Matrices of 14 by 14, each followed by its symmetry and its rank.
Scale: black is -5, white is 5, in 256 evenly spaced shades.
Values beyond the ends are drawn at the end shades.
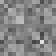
symmetric, rank three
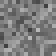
symmetric, full rank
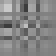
symmetric, rank one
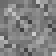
symmetric, full rank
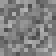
symmetric, full rank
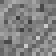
symmetric, full rank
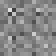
symmetric, rank three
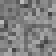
symmetric, full rank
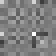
symmetric, rank two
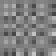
symmetric, rank one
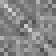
symmetric, full rank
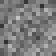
symmetric, full rank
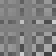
symmetric, rank one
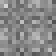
symmetric, rank three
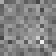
symmetric, rank three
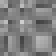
symmetric, rank two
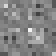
symmetric, rank three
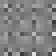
symmetric, rank two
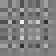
symmetric, rank one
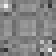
symmetric, rank three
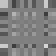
symmetric, rank one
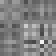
symmetric, rank two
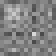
symmetric, rank two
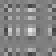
symmetric, rank one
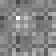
symmetric, rank two
